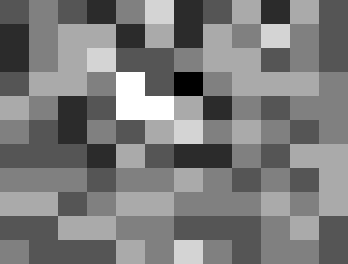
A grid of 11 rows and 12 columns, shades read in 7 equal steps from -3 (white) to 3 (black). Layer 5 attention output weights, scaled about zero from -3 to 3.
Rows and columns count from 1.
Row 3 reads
2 0 -1 -2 1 1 0 -1 -1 1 0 1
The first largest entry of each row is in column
4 1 1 7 3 3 4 4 3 1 2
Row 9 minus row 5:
0 -1 -1 -1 2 2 1 -2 0 -2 0 -1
